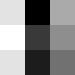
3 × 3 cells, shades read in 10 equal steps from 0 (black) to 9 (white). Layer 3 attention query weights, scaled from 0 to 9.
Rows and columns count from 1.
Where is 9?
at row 2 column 1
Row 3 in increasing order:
1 4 8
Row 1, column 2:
0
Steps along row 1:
down up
